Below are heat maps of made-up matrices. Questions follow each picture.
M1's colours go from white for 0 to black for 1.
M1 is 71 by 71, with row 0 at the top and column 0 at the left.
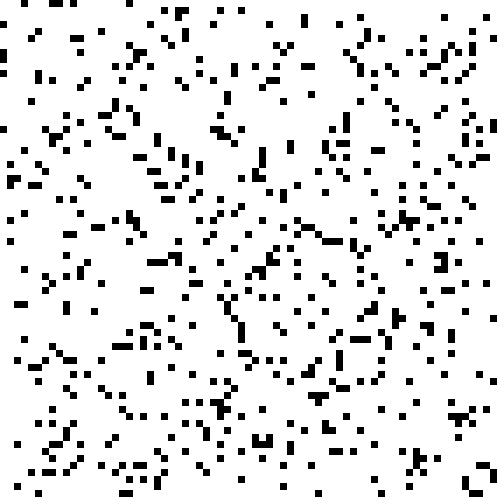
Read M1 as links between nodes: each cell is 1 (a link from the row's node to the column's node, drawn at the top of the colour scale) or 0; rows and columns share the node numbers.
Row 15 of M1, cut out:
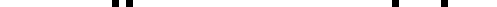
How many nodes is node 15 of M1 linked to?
4
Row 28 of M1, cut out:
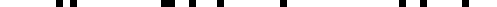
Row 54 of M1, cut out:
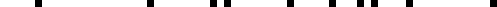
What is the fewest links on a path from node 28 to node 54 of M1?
3
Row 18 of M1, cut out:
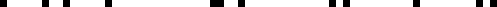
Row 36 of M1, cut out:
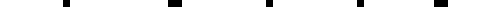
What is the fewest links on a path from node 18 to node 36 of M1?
2
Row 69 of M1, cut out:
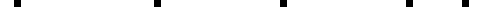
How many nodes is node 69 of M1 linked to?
5
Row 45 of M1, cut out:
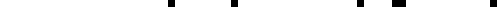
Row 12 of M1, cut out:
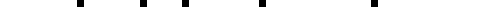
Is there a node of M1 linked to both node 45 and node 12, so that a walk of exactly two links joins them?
no
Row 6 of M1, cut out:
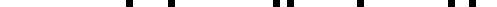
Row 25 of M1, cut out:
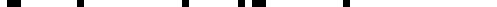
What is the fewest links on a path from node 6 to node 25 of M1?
3
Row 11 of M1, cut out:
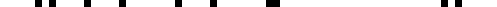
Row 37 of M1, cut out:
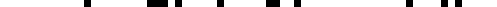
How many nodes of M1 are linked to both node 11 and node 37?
6
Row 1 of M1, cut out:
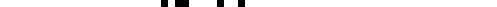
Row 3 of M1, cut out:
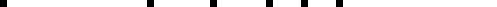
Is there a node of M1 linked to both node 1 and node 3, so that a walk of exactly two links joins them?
no
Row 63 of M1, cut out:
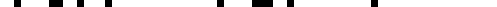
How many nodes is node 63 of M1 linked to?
11
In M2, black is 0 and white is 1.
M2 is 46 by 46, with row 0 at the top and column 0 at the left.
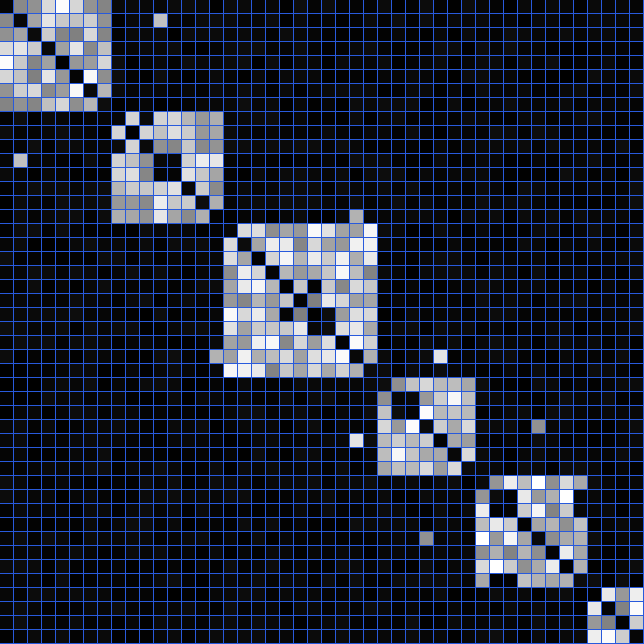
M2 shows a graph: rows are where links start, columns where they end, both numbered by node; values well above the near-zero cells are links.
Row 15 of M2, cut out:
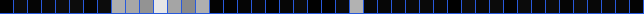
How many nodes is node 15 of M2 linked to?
8
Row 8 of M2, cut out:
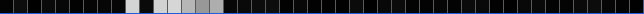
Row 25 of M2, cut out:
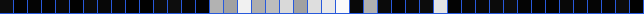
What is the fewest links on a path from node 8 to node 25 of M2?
2
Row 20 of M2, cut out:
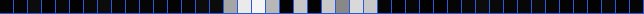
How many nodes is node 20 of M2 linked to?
9
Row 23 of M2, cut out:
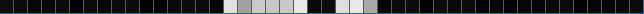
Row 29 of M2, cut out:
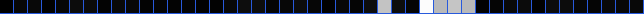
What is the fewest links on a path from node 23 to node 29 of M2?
3
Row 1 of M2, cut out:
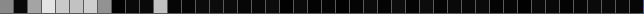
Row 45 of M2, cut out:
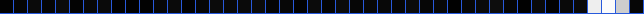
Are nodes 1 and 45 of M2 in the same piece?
no
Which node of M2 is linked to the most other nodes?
node 25
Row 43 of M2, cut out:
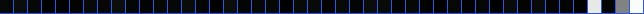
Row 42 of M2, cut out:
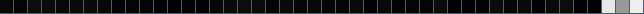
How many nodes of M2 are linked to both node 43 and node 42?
2
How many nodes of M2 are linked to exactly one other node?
0
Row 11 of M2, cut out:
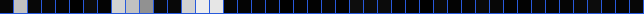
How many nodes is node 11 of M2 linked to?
7
